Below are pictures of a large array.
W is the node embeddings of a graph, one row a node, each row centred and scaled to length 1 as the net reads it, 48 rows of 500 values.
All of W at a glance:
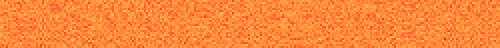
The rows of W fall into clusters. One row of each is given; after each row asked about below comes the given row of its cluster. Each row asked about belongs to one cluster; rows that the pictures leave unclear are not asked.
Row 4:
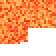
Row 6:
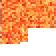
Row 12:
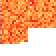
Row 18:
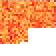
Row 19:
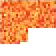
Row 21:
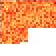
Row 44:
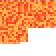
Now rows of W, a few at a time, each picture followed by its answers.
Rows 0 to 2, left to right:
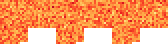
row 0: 12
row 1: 19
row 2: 21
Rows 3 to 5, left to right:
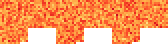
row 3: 44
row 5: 19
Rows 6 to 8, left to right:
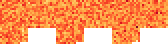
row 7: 4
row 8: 44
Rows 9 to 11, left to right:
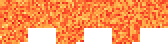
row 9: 6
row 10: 21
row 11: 4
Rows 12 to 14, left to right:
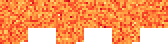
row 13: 19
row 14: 18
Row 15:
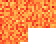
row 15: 12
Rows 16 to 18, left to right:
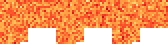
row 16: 21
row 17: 18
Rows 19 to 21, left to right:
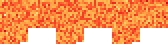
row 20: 19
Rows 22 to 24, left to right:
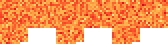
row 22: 6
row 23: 44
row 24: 21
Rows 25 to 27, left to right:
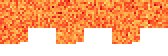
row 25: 12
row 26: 19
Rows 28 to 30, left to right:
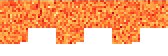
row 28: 19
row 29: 21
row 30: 44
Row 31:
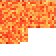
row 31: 6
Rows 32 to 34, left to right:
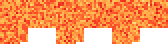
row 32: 4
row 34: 19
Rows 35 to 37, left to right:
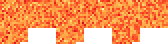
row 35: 21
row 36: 21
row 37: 4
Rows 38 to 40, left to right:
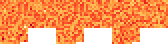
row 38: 44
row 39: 44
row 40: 6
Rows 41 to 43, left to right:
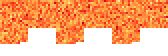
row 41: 19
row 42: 21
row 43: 12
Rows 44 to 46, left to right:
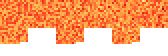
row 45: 12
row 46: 18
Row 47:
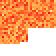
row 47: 44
